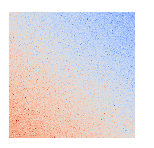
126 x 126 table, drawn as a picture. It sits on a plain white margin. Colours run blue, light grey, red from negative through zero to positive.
Odd rows or columns: none. Ninth with the lowest average: top right. Ninth with the highest average: bottom left. Stripes: none. Histogram: bell-shaped. Slope: up to the bottom left.
